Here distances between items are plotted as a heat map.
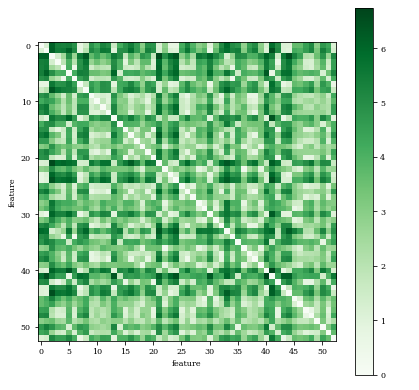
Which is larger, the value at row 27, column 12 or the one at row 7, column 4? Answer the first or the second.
the second
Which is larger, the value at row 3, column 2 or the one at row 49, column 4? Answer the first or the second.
the second
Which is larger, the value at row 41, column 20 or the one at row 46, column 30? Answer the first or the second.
the first
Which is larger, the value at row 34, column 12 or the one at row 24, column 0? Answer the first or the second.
the first
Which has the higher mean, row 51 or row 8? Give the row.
8
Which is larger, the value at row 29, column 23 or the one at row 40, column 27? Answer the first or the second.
the second
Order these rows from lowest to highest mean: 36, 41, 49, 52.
49, 36, 52, 41
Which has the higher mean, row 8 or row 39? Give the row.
8
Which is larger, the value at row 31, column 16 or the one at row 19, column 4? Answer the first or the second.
the first
